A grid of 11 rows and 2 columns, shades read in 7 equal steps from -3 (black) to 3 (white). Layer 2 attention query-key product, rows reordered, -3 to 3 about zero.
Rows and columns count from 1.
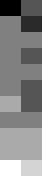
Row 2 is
0 -2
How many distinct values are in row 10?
1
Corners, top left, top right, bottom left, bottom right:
-3 -1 3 2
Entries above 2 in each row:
0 0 0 0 0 0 0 0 0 0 1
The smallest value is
-3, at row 1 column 1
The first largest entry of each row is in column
2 1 1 1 1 1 1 1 1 1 1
